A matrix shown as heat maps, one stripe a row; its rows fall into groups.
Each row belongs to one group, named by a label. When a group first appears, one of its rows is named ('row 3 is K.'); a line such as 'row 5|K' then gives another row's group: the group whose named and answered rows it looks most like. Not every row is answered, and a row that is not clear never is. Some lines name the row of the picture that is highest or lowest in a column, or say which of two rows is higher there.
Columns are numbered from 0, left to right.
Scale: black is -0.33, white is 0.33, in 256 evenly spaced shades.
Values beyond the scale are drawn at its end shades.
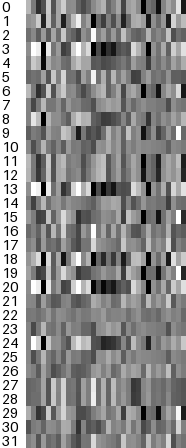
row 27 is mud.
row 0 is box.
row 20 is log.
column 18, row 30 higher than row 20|Yes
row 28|mud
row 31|mud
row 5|mud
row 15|box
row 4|log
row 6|box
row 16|mud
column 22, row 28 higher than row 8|No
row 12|box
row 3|log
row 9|box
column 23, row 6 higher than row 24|No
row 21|mud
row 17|mud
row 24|log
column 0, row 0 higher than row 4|Yes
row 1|log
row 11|box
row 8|log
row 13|log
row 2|mud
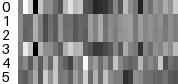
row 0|log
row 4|mud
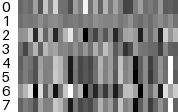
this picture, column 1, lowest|3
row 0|mud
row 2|log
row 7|box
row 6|log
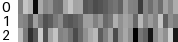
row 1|mud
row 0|log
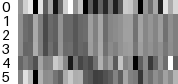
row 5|log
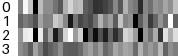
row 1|box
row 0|log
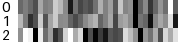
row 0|box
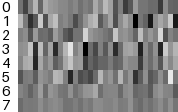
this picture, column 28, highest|2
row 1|box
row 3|log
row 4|log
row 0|mud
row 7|box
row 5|box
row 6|box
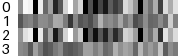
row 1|box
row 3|mud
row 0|log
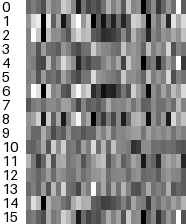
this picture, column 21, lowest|10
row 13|mud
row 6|log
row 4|box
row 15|box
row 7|box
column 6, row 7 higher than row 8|No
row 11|box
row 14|log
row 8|log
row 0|box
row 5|mud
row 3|mud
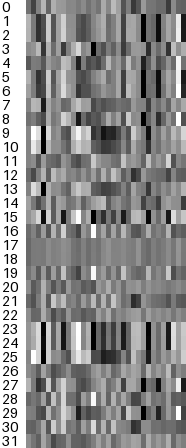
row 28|mud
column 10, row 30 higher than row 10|No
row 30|mud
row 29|box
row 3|log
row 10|log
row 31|mud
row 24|log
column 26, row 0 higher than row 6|Yes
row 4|box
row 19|mud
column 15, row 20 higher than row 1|No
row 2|box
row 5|box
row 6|box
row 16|mud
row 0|mud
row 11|mud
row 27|box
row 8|box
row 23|log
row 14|box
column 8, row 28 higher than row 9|Yes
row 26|mud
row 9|log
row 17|box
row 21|mud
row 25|log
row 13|log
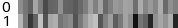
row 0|mud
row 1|box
